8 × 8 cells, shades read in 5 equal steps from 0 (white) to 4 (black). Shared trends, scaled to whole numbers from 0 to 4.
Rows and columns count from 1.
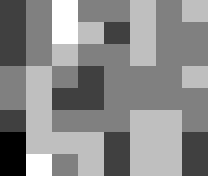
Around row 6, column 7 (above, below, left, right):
2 1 1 2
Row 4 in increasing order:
1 1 2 2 2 2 2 3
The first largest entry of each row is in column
1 1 1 4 3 1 1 1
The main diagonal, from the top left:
3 2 1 3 2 1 1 3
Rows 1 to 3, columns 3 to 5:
0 2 2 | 0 1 3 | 1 2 2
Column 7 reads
2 2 2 2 2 1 1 1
